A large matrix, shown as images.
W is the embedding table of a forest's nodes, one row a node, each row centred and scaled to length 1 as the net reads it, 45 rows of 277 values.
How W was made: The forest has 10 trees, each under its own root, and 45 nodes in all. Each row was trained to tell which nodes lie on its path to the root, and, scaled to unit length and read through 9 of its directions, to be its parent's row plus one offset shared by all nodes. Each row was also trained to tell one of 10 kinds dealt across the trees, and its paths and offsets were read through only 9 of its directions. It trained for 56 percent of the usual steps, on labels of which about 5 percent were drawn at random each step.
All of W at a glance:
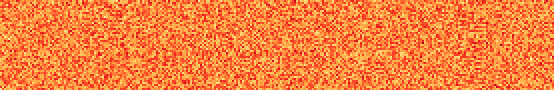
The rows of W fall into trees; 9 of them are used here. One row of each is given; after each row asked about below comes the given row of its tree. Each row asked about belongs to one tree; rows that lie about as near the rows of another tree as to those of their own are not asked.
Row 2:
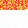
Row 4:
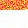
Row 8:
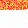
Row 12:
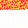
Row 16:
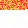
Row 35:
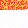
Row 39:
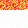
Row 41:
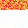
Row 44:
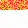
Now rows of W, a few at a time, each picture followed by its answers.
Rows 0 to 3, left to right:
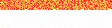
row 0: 41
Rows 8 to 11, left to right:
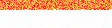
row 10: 12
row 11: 41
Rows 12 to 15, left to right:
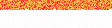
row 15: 41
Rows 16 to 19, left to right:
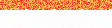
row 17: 4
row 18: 4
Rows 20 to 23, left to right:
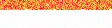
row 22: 8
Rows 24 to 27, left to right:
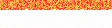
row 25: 2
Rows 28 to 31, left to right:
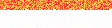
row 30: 12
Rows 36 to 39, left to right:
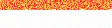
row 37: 12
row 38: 2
